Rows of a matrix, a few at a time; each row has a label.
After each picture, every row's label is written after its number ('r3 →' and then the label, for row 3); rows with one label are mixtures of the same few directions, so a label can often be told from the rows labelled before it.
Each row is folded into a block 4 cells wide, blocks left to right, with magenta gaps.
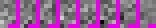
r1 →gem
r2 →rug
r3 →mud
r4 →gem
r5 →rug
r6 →gem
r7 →gem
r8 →gem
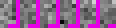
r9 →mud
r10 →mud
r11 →mud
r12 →gem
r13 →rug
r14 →rug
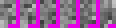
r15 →mud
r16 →mud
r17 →mud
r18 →mud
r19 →mud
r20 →rug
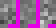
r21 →rug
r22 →gem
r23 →gem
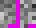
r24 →gem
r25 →mud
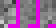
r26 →rug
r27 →mud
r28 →rug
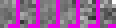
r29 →rug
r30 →gem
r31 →rug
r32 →rug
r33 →mud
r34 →rug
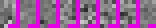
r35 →rug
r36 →gem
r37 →gem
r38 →mud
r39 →rug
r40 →gem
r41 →gem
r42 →rug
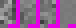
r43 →mud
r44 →gem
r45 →gem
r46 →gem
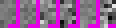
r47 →mud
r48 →rug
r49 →gem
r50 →mud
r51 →mud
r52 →mud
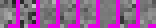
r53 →rug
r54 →mud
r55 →rug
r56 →gem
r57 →rug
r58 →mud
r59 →gem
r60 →rug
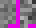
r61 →rug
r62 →mud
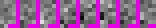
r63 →rug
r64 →gem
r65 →gem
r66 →rug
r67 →gem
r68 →gem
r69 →gem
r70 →gem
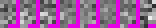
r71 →rug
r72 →gem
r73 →gem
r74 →gem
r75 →mud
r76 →rug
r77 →gem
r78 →mud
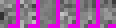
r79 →gem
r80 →mud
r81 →mud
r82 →gem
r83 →rug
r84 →rug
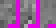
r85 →mud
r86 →rug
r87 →rug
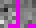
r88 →rug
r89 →rug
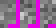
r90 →gem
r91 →gem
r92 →rug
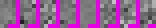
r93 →rug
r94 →gem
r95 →rug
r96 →gem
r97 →gem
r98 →rug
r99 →rug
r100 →rug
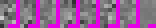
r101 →gem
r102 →rug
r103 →mud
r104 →rug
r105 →gem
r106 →mud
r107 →mud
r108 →rug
